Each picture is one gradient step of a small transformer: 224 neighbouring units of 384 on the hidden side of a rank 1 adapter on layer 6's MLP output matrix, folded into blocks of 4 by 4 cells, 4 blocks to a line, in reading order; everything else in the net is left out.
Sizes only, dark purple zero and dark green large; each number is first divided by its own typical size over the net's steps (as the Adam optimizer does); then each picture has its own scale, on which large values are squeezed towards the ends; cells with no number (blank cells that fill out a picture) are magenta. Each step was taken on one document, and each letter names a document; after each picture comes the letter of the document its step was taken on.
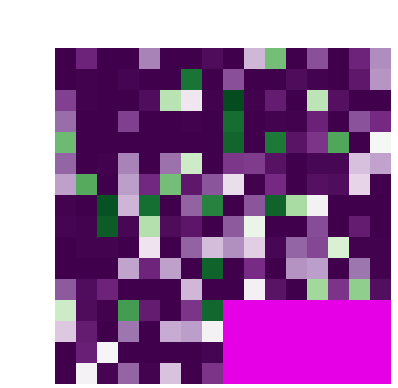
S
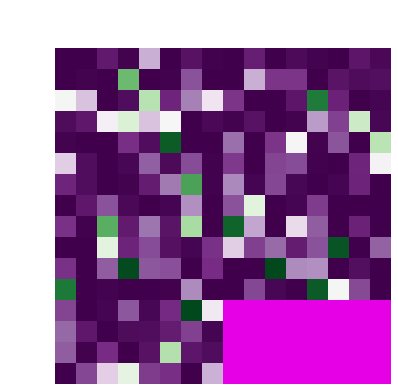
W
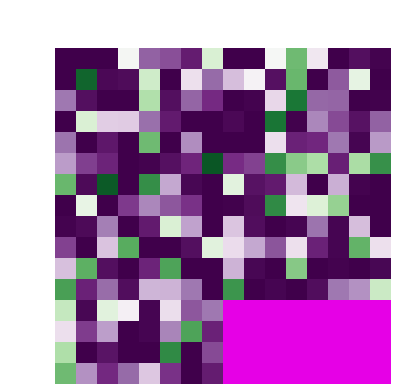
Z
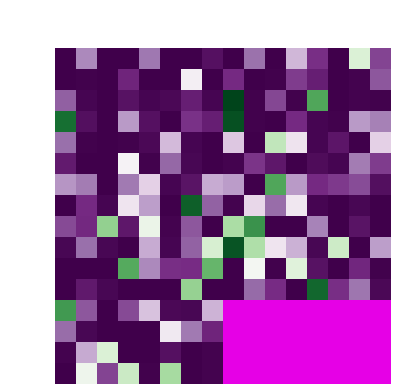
S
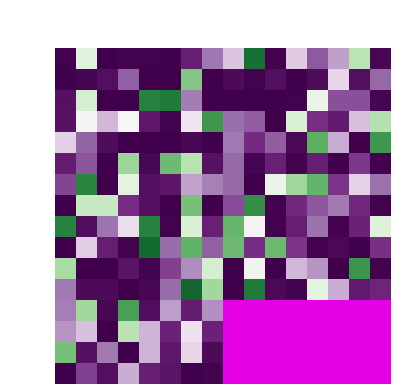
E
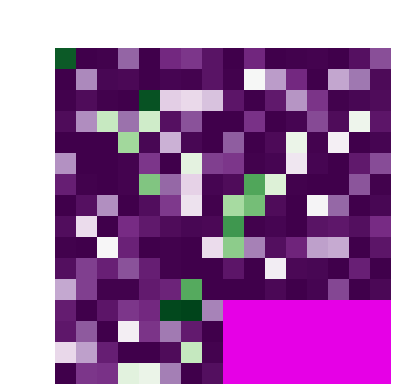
W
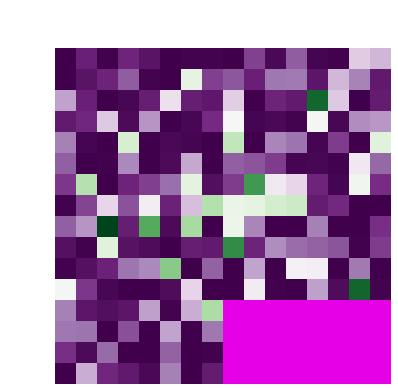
S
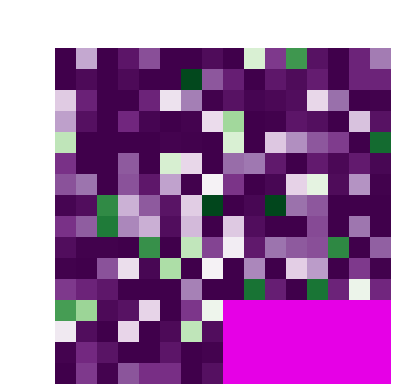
S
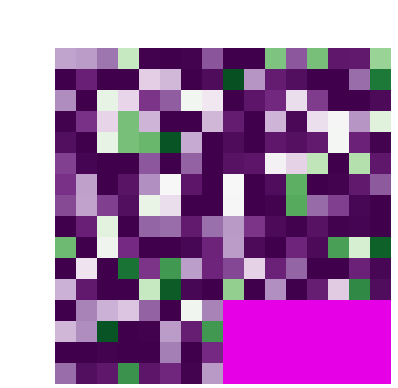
Z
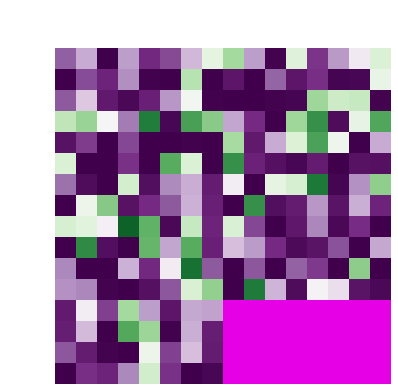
E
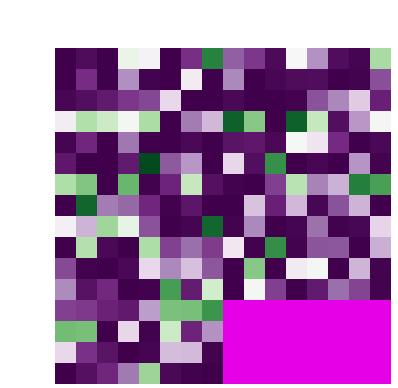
E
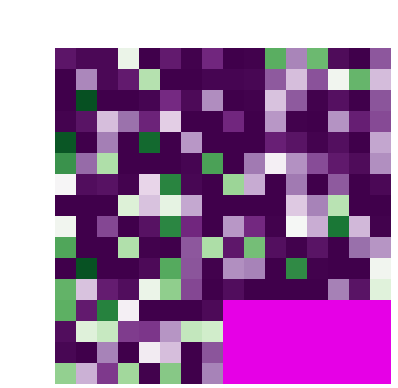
Z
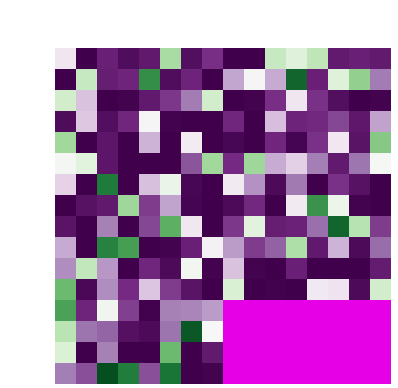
Z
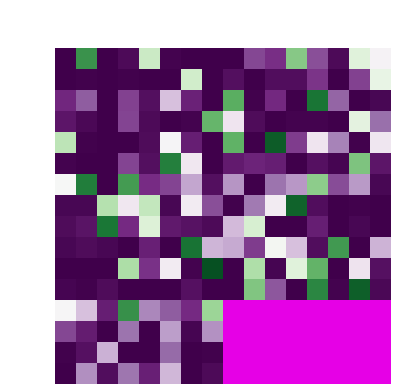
S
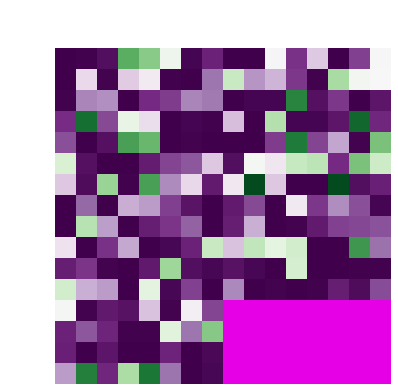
Z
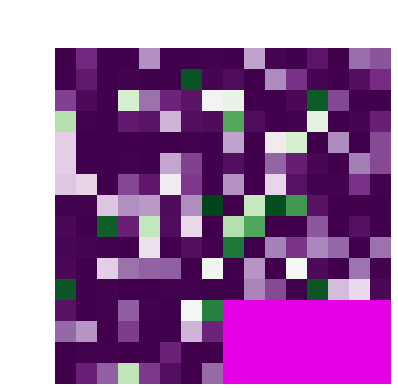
S
